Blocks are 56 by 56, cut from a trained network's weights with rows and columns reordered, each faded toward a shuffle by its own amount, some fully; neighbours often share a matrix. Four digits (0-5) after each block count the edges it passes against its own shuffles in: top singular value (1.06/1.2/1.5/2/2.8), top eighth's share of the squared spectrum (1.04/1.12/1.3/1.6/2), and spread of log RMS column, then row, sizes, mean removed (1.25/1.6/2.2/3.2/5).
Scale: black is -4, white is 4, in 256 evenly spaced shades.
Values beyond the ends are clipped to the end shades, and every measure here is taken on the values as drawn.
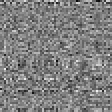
4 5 1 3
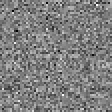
3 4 1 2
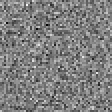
3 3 0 0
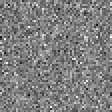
2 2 1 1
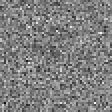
3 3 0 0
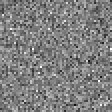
0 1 0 0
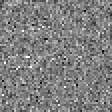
1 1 0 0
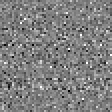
3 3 0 2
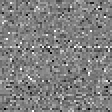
3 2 0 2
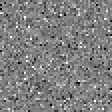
1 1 0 0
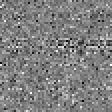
3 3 0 2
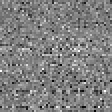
3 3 1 3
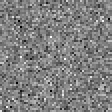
1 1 0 0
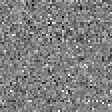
3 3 0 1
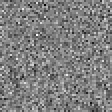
1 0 0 0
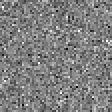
1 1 0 0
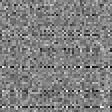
4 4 0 3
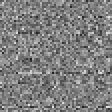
4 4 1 2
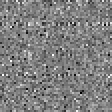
3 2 0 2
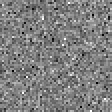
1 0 0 0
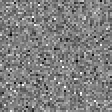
2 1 0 0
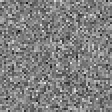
1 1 0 0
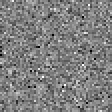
0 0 0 0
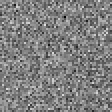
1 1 0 0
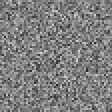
1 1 0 1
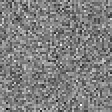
1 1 0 0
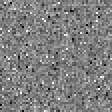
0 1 0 0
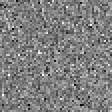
1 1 0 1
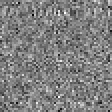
3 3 1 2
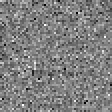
2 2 0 0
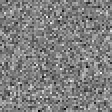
0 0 0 0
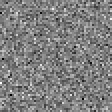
0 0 0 0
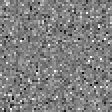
2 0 0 0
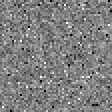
1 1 0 0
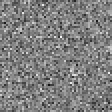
1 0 0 1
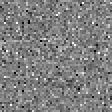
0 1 0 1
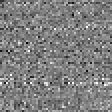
4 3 0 3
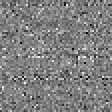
3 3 0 2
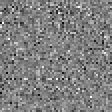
3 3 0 2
